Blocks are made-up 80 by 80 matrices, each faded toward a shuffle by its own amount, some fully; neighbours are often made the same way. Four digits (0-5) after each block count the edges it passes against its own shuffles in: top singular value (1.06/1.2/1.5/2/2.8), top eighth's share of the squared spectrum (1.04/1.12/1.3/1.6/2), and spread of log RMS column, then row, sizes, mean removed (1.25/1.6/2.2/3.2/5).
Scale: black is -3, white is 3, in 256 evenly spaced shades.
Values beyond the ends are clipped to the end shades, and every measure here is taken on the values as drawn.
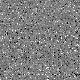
3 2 0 1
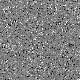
2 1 0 0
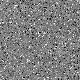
1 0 0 0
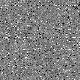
3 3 1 2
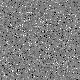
0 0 0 0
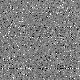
3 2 0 1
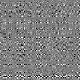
5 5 3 4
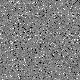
2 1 0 0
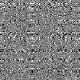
4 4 2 3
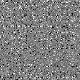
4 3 1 2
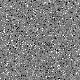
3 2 0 1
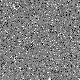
1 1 0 0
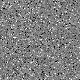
2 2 0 0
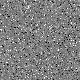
0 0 0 0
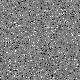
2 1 0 0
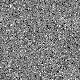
0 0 0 0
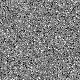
0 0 0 0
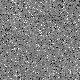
1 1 0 0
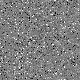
2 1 1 0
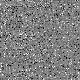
3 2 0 1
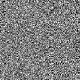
4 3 2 2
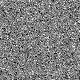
0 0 0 0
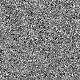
0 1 0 2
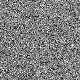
0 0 0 1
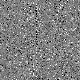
1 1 2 0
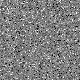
3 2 0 0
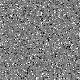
3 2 0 0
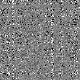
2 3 3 3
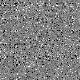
1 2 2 2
